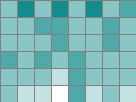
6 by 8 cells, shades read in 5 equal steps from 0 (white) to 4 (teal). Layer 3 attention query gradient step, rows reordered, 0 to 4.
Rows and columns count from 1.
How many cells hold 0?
1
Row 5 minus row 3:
0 0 0 -2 1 0 -1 0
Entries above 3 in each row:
3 0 0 0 0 0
